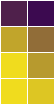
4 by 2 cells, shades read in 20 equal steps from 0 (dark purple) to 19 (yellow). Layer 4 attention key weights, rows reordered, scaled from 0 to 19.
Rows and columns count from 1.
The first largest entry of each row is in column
1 1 1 1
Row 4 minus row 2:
5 8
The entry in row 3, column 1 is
19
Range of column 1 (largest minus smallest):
17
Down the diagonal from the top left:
2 9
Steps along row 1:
down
